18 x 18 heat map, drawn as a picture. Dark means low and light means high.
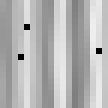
Average level on the scale: 70%. Lone odd cells: 3, each lower than its neighbours. Histogram: skewed, a long tail of low values. Stripes: upright, repeating 3 times.
